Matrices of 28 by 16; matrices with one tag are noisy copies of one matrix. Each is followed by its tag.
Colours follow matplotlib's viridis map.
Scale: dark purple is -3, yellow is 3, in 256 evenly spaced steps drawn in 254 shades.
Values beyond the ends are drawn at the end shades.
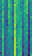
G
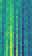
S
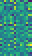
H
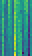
G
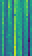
G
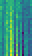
S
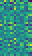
H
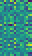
H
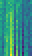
S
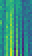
S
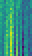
S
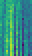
S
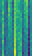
G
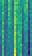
G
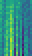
S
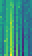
S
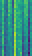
G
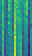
G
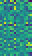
H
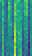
G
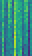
G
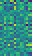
H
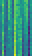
G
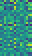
H
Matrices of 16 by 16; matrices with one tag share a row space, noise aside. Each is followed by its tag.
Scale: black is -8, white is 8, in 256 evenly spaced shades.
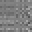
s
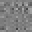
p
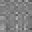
p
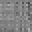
s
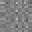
p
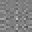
p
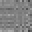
s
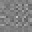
p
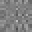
p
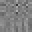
p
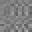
p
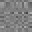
p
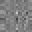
p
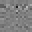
p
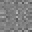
p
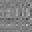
s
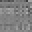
s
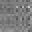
s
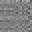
s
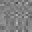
p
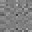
p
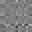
p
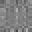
p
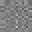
p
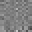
p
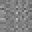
p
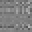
s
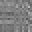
s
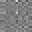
p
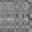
s
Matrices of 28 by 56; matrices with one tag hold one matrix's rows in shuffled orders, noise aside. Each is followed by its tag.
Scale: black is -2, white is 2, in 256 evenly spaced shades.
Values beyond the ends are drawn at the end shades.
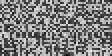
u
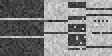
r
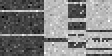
r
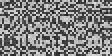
u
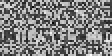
u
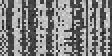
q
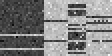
r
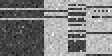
r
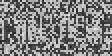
u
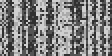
q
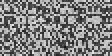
u
